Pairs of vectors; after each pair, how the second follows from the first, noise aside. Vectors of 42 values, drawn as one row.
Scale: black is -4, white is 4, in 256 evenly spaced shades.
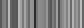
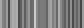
negated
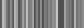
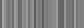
shrunk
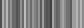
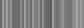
shrunk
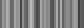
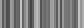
negated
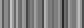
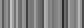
copied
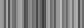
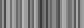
reversed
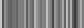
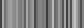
negated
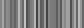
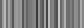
reversed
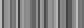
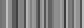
reversed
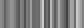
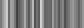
reversed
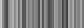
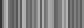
negated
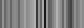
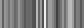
negated
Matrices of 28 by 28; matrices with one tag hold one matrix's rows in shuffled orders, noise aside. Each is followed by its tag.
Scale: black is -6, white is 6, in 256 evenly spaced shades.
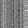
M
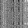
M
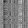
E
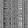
E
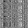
E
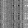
M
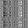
E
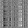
E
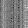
M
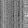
M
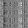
E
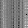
M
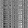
E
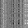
M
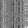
M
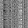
E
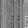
M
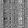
E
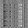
E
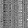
E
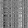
E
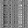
E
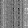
M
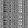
E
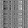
E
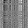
E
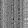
M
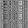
E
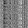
E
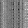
M
